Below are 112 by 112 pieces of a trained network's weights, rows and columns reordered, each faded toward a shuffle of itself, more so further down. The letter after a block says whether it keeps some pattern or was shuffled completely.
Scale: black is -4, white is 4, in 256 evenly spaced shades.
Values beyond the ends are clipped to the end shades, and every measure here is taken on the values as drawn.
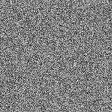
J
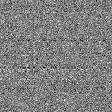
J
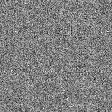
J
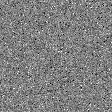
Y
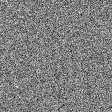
Y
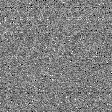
J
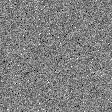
Y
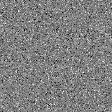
J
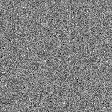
J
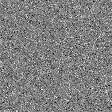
Y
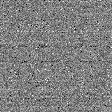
J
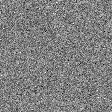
Y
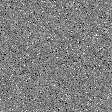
Y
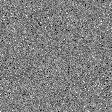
Y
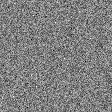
Y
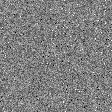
Y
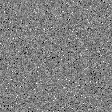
J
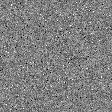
Y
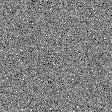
Y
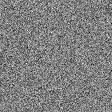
J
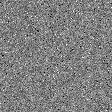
Y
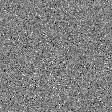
J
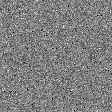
Y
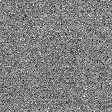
J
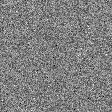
Y
